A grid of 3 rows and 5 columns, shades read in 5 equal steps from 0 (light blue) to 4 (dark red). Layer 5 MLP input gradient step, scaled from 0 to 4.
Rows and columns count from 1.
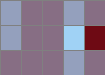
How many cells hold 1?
4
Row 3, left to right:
2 2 2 1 2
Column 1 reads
1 1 2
